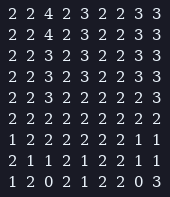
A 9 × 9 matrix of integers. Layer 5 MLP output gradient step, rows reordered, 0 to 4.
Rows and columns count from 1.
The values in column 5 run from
1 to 3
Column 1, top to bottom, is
2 2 2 2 2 2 1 2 1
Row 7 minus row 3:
-1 0 -1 0 -1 0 0 -2 -2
